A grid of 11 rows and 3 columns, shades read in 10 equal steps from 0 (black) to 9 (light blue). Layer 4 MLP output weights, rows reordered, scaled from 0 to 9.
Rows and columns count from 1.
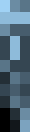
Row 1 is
9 6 5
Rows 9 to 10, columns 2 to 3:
5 4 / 2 6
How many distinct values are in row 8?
2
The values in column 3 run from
3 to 8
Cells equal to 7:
1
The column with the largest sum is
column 2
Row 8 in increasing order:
3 3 4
